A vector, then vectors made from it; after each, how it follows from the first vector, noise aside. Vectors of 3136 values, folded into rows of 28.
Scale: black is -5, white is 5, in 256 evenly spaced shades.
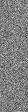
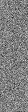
negated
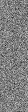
negated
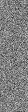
negated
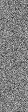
negated
